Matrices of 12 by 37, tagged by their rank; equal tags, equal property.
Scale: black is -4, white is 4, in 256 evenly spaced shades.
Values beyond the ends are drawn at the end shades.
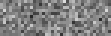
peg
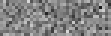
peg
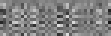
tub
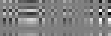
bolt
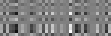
bolt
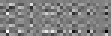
tub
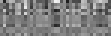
tub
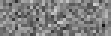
peg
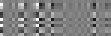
bolt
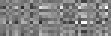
tub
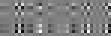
bolt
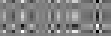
bolt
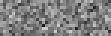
peg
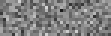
peg
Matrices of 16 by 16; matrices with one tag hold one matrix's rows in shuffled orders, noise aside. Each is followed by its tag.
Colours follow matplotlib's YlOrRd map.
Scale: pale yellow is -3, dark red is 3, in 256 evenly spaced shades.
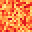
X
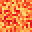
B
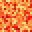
B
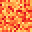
X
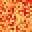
X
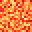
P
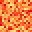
P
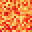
B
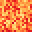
B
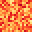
P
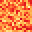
X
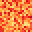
P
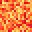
X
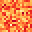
B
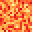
P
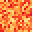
P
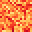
X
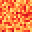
X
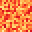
B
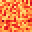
B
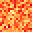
P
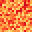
X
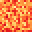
B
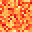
P
